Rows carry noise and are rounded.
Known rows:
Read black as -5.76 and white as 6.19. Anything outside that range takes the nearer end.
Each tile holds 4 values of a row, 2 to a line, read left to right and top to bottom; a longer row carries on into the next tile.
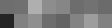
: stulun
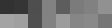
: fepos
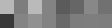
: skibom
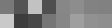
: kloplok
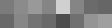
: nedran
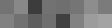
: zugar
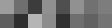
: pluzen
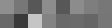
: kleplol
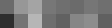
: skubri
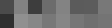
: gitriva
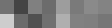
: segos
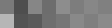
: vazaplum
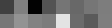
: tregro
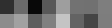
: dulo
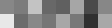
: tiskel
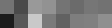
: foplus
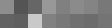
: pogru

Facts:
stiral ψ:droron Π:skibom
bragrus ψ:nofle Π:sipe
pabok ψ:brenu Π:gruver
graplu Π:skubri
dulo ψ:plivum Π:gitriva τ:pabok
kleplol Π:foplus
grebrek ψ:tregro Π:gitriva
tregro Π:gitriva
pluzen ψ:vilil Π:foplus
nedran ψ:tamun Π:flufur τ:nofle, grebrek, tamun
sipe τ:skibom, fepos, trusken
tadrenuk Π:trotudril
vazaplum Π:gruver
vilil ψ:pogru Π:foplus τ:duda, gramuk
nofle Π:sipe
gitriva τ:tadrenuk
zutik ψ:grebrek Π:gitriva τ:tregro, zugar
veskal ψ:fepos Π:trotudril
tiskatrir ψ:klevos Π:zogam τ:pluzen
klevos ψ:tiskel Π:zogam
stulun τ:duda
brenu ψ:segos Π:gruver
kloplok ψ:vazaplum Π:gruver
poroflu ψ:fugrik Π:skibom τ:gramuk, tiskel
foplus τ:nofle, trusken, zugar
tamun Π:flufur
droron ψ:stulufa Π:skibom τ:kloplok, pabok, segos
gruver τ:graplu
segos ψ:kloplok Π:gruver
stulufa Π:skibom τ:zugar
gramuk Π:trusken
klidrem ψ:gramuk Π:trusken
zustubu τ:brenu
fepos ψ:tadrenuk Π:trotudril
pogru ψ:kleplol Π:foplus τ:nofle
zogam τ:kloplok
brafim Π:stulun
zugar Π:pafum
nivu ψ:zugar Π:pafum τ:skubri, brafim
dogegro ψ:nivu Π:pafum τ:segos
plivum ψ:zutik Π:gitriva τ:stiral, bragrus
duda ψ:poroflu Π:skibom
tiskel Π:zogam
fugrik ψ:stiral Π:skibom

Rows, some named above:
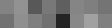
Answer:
nivu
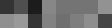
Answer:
tadrenuk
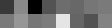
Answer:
tregro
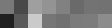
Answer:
foplus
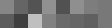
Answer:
kleplol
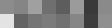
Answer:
tiskatrir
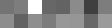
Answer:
zogam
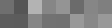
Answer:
gruver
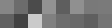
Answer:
kleplol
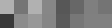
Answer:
skibom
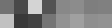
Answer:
kloplok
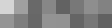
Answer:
stiral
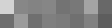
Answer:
duda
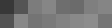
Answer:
trotudril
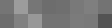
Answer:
brafim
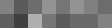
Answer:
vilil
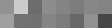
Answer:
bragrus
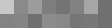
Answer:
poroflu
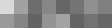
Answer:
stiral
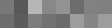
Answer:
gruver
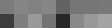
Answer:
pafum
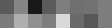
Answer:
grebrek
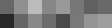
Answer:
flufur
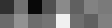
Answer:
zutik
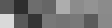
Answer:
pabok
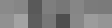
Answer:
dogegro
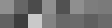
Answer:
kleplol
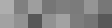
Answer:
droron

